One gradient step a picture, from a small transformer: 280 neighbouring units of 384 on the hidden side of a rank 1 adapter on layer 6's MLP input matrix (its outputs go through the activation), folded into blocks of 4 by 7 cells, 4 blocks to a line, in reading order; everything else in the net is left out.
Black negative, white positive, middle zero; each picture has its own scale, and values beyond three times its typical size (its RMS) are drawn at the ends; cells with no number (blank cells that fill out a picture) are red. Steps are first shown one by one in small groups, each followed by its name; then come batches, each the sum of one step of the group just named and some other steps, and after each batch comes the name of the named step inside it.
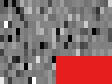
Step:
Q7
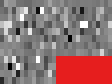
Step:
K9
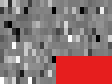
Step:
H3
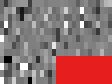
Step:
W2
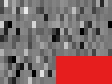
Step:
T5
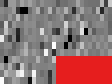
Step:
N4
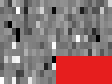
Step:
H3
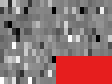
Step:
H3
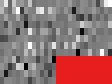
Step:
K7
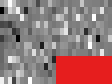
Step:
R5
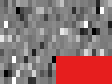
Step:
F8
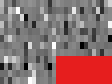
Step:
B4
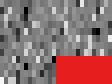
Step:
K7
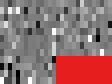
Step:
B4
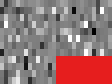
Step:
F8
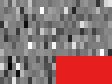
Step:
K7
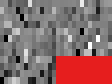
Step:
K7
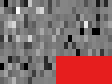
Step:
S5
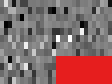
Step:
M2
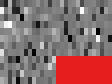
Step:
S5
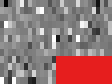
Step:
S5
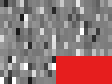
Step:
M2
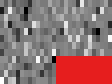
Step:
M2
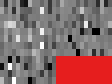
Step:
S5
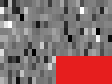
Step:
S5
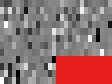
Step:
S5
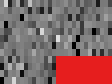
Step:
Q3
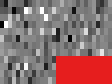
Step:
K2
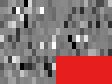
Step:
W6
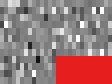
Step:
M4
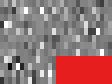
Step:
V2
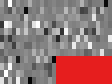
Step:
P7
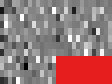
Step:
V2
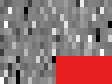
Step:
V2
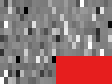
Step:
P7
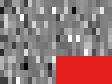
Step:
W6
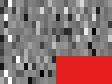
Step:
W6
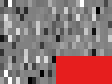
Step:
P7
